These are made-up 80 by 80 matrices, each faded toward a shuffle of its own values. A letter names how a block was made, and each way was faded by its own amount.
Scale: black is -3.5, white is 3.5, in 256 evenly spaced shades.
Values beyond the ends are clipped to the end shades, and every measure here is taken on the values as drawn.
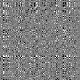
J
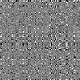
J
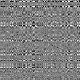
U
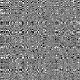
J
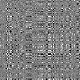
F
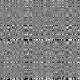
U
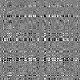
U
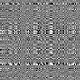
U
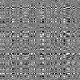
U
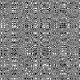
F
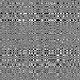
U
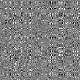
J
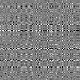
U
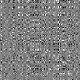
J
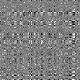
F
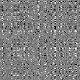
J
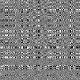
U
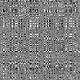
F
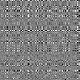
U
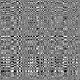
U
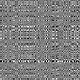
U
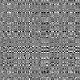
U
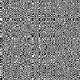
J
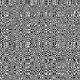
F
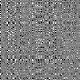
J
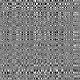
U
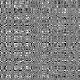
F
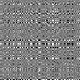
U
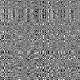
F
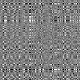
U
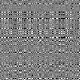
U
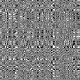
F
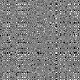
J
